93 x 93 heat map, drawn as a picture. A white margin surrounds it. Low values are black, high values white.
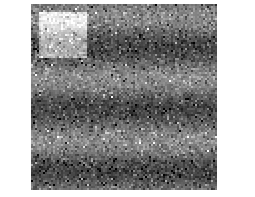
In the top left lies a patch that is higher than the rest. Neither half mirrors the other. Stripes running across repeat 3 times from top to bottom. The ninth with the highest average is the top left.
